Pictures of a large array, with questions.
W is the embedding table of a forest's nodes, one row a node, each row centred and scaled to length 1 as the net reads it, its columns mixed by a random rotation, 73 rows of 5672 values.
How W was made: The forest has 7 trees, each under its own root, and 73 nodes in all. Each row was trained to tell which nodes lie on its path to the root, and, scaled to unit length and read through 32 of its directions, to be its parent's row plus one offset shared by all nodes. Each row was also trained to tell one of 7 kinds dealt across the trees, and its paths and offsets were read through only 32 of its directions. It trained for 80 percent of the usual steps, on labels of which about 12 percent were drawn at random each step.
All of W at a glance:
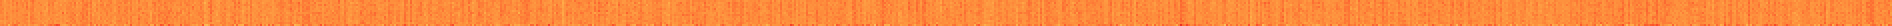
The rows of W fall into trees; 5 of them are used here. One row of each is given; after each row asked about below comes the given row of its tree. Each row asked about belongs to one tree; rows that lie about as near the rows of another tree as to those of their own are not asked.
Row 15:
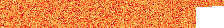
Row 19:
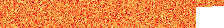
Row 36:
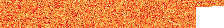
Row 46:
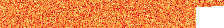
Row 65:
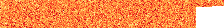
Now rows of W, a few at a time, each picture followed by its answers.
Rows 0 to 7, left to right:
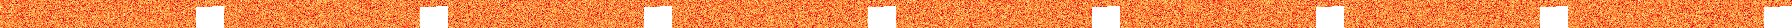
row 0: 46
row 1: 46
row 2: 15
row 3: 46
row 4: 19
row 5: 15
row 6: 46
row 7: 46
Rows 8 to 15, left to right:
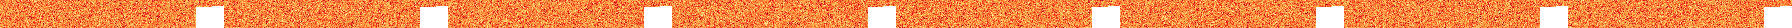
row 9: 15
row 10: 65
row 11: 19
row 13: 15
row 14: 15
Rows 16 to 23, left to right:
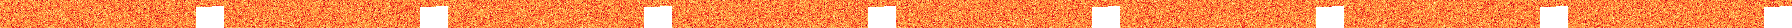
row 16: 36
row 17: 15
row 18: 46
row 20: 15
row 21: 46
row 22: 65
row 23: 19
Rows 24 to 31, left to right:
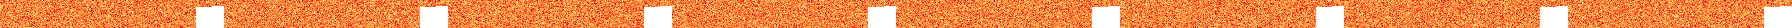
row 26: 36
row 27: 46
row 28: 19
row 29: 15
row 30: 15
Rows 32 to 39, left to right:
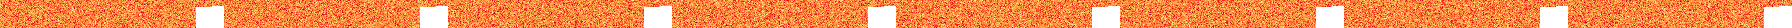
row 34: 15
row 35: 65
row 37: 15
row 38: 15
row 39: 19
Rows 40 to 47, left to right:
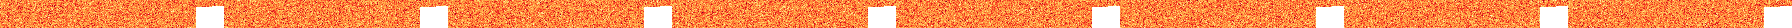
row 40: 65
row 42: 65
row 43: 65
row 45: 19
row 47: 65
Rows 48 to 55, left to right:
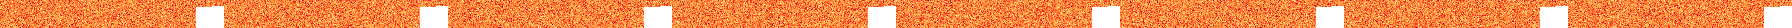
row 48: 19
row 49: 46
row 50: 46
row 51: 15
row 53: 15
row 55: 15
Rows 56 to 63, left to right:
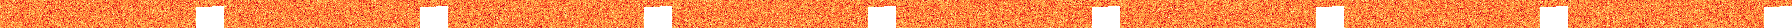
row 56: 46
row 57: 46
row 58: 19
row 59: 65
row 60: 15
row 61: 65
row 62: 46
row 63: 19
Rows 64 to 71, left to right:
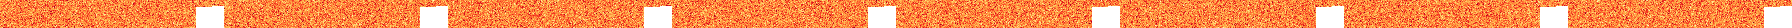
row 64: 46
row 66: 46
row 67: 46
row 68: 65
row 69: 19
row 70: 46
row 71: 36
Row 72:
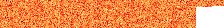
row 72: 15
